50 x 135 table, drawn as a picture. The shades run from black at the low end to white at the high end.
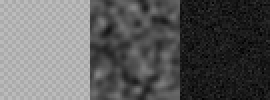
The table splits into one row of 3 panels. Panel 1,1: high, checkered, faint in contrast. Panel 1,2: low, blotchy. Panel 1,3: very low, fine-grained, faint in contrast.
